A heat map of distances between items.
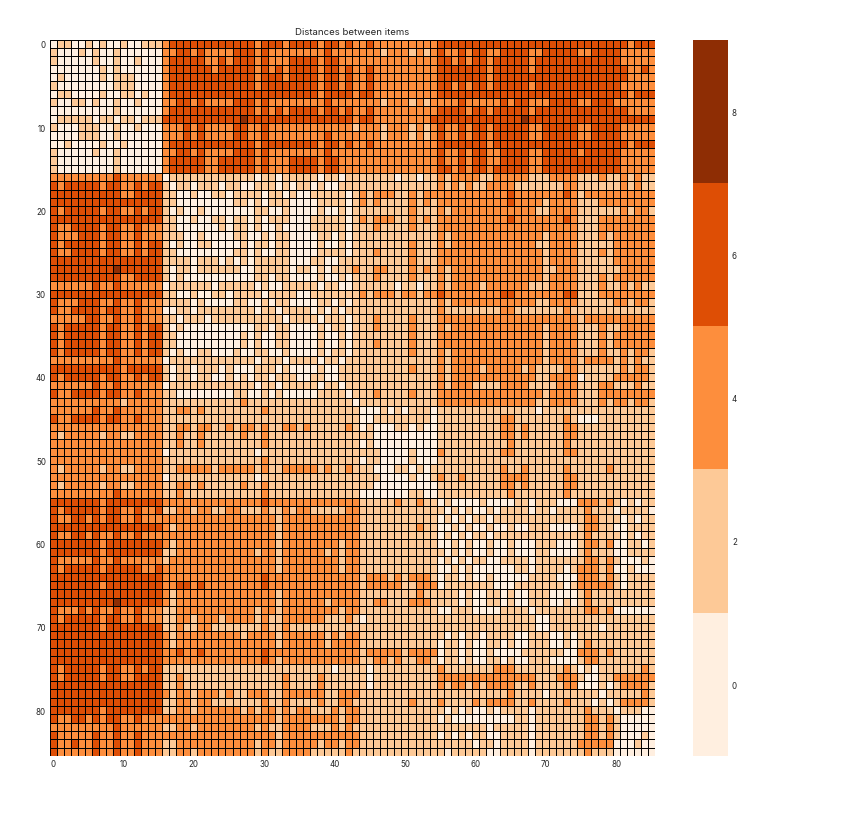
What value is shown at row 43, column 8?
4
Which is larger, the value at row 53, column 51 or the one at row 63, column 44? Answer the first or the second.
the second
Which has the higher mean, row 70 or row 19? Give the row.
19
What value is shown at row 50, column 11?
4
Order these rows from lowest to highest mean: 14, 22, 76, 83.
22, 83, 76, 14
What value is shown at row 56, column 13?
4
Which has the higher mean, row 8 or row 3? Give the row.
3
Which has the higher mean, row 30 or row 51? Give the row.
30
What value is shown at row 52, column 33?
2
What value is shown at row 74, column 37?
4
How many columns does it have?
86
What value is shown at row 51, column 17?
2
